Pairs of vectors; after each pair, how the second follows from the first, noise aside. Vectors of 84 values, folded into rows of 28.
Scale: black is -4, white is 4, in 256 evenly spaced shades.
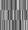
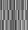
shuffled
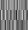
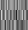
copied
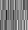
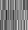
copied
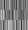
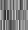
shuffled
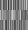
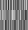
copied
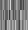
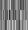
copied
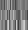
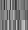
copied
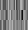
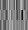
copied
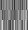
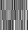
copied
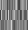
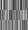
shuffled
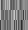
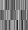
shuffled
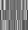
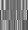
copied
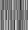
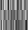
shuffled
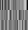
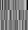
copied
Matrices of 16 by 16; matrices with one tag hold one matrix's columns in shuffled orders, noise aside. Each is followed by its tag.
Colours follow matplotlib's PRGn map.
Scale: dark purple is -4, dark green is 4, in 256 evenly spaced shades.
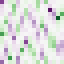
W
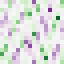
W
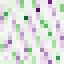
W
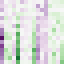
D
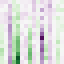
D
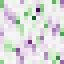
W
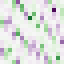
W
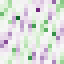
W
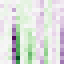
D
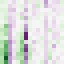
D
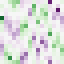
W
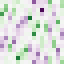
W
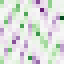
W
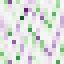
W
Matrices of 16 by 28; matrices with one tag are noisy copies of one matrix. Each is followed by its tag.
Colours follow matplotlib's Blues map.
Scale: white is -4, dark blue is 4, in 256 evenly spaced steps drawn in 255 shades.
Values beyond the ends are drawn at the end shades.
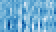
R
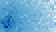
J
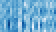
R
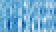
R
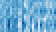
R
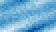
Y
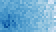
J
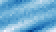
Y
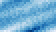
Y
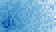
J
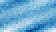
Y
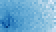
J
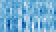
R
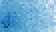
J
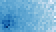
J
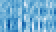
R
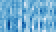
R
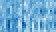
R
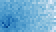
J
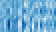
R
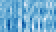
R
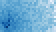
J
